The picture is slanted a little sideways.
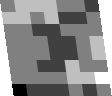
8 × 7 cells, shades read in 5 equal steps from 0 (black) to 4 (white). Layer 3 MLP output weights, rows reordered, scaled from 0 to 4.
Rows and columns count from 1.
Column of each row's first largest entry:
2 1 1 7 7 5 7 5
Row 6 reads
2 2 1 1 3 2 2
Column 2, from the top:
3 3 2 2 2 2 2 1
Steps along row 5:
same same down same up up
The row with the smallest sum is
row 8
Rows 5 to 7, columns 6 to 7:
2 3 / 2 2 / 3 4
